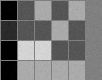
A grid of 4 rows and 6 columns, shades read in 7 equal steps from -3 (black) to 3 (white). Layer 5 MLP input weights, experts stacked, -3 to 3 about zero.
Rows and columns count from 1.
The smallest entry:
-3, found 3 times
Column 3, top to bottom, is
1 -1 2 1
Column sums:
-11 1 3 0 0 0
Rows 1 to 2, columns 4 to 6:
-1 1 0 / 1 -1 0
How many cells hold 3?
0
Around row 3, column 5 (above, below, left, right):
-1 1 -1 0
